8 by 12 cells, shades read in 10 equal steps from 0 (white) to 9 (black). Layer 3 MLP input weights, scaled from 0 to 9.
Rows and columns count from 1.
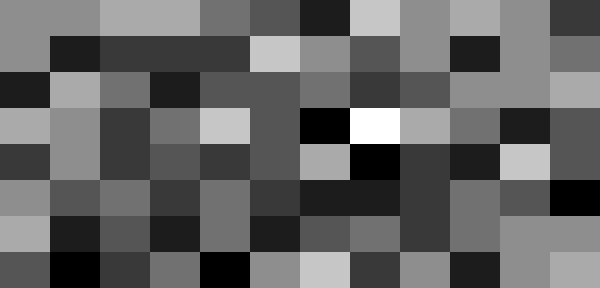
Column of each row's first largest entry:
7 2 1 7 8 12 2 2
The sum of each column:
39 46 47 49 46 45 45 44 42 46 36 43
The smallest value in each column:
3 3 3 3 2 2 2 0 3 3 2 3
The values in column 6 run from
2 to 8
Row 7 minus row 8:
-3 -1 -1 3 -4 4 4 -2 3 -3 0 1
